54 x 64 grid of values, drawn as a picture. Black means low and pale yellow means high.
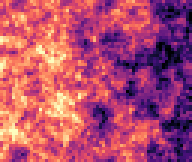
Ninth with the highest average: middle left. Slope: up to the left. Grain: blotchy. Ninth with the lowest average: middle right. Odd rows or columns: none.
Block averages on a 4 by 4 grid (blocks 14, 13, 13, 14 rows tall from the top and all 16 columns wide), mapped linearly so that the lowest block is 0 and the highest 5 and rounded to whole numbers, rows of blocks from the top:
4 4 3 1
5 4 2 0
5 5 2 1
5 4 3 1
